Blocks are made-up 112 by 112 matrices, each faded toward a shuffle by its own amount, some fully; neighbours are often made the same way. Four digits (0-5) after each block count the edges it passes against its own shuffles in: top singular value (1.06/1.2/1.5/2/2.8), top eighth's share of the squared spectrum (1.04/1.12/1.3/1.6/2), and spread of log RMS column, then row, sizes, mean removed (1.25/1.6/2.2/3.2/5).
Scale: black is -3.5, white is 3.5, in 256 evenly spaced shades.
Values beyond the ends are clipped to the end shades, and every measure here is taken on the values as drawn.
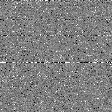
3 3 0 2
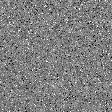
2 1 0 0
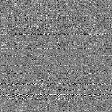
4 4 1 4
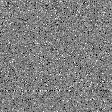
2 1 0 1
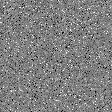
0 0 0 0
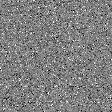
2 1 0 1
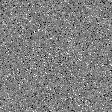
0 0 0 0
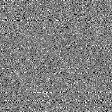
4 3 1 3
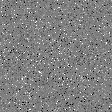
2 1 0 0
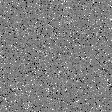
2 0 0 0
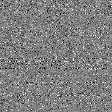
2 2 0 3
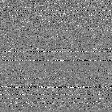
2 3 0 4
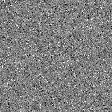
3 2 0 0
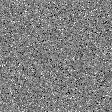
0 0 0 0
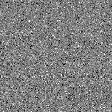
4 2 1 1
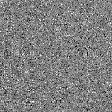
4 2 1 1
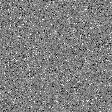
0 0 0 0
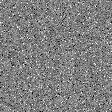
2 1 0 0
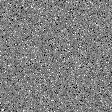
0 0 0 0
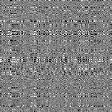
5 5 3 4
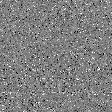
2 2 0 1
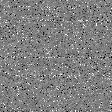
1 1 0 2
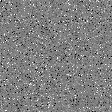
2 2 0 0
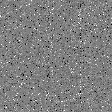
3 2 1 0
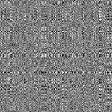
5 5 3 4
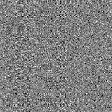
4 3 2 2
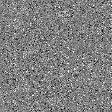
1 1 2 0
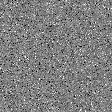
0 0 0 0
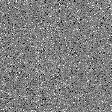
1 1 1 0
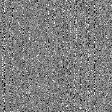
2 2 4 0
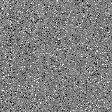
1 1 2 0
